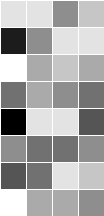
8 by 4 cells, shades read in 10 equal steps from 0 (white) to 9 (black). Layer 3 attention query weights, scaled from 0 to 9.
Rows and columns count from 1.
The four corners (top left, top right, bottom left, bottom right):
1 2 0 4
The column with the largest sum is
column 1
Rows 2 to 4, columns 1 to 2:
8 4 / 0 3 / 5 3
